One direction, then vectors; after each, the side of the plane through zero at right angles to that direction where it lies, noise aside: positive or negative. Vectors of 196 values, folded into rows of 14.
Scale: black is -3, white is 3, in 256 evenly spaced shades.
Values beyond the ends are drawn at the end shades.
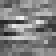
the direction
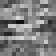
positive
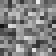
positive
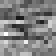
negative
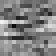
negative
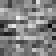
positive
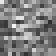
positive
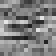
negative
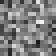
positive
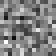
negative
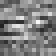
positive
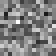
negative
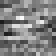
positive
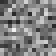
positive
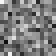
positive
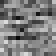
negative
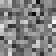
negative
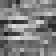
positive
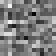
negative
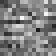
positive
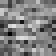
positive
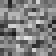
positive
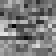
negative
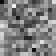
negative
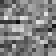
positive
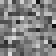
positive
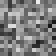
positive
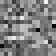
positive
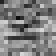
negative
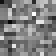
positive
